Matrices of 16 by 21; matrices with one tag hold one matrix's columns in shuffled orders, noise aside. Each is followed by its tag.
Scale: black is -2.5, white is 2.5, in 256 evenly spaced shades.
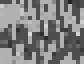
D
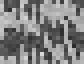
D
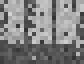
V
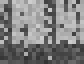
V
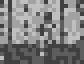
V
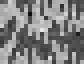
D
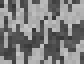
D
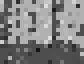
V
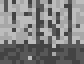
V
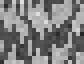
D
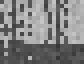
V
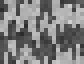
D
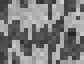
D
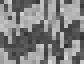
D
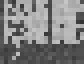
V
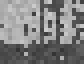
V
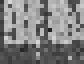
V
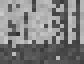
V
